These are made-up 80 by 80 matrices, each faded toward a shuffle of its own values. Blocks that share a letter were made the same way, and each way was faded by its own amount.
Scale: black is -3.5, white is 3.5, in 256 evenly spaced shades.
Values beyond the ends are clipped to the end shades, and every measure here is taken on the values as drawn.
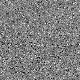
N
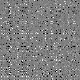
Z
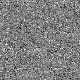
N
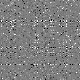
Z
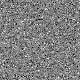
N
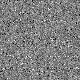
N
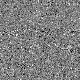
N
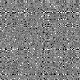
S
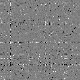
Z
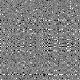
S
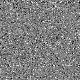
N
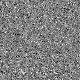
N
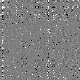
Z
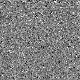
N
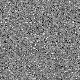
N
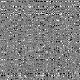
S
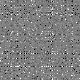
Z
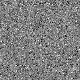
N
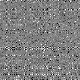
S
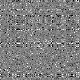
S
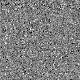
N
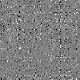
Z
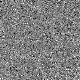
N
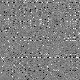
Z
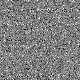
N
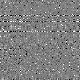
S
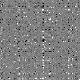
Z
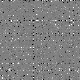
Z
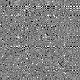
S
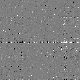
Z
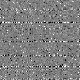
S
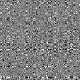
S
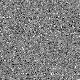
N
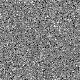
N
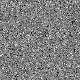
N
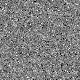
N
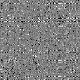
S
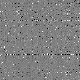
Z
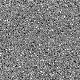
N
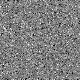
N
